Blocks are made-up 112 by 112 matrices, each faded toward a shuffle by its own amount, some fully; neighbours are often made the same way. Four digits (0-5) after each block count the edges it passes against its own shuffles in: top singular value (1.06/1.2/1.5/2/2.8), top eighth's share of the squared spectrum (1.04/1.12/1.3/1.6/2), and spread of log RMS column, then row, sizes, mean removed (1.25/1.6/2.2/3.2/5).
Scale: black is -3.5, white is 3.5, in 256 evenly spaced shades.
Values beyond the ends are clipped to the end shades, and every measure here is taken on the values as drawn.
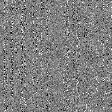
1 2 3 0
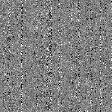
2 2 4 0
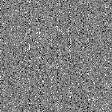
1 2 3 0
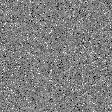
0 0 1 0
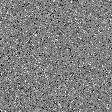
0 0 0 0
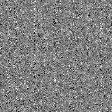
1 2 3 0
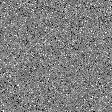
0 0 0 0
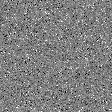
0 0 0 0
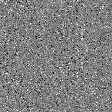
3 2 1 0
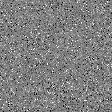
3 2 1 0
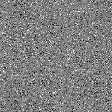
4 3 2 1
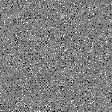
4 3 2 1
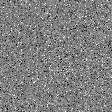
2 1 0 0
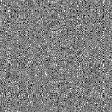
4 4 3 2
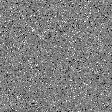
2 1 0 0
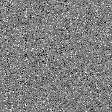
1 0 2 0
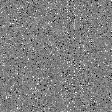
1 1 2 0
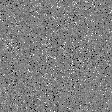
0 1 1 0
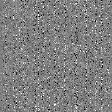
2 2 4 0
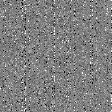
2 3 4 0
